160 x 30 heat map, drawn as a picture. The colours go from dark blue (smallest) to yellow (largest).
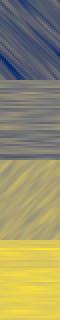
The table splits into 4 rows of 1 panel. Panel 1,1: low, slanting down to the right. Panel 2,1: middling, streaked across. Panel 3,1: high, slanting up to the right, faint in contrast. Panel 4,1: very high, streaked across, faint in contrast.
